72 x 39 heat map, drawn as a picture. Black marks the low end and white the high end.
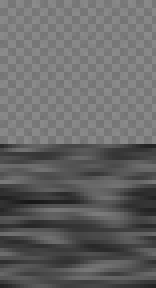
It is made of 2 by 1 panels. Panel 1,1: middling, checkered, faint in contrast. Panel 2,1: low, streaked across.
